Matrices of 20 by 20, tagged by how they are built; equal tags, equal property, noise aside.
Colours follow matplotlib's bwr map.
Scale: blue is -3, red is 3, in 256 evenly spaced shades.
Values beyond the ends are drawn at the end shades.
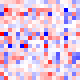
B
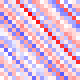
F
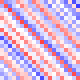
F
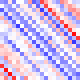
F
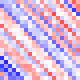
F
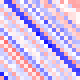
F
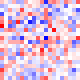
B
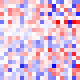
B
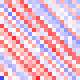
F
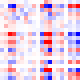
B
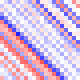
F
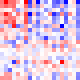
B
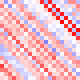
F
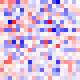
B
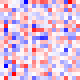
B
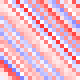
F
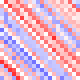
F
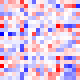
B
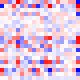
B
